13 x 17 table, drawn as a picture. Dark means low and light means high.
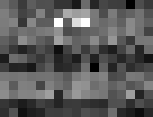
Odd patch: rougher, in the top middle. Ninth with the highest average: top middle. Roughest part: top middle. Stripes: horizontal, repeating 2 times.
